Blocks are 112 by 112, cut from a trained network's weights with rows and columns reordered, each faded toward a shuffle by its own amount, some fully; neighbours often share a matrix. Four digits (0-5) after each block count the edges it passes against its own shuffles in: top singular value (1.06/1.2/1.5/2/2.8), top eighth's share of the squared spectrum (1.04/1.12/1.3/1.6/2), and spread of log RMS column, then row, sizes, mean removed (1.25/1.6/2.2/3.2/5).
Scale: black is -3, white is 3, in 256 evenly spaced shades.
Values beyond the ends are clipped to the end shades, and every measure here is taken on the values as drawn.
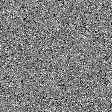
0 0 0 0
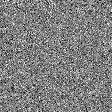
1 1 0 0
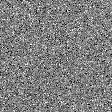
0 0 0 0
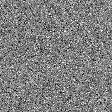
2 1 0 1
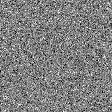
1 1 0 0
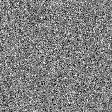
2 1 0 0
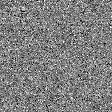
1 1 0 0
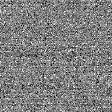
2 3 3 1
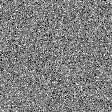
0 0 0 0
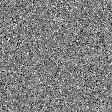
0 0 0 0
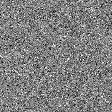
1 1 0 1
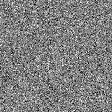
3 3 1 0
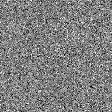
2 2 1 1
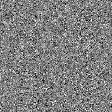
3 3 2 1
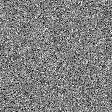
1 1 0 0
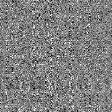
3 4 4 1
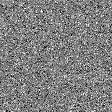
0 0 0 0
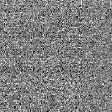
3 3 3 1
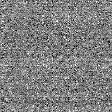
3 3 3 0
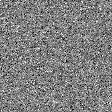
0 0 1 0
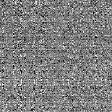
3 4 4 1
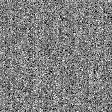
2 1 0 0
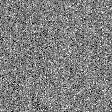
1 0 0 0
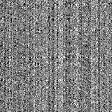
4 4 2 3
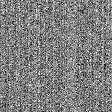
3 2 1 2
